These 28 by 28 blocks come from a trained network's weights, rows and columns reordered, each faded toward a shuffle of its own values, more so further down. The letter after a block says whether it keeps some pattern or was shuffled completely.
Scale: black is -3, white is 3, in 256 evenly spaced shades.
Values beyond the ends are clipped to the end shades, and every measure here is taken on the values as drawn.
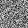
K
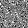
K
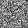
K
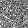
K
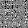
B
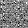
B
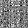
B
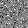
K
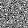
K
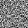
B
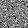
K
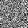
B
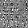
B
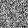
K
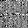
B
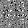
B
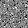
K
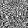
B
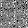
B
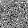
K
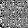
B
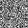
B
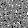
K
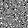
K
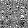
B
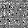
B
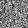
K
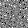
K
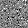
K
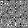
B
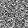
B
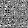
B
